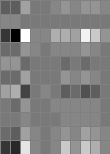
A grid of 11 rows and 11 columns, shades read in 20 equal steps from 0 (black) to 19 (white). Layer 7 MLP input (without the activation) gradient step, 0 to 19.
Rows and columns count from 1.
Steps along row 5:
same down up same same down up down up same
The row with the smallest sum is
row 7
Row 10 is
8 7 12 10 9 10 11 10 12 11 10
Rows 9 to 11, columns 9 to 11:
10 10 9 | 12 11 10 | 15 13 10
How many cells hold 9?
38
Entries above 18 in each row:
0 0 1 0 0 0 0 0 0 0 0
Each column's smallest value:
4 0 5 9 9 9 7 8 6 7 9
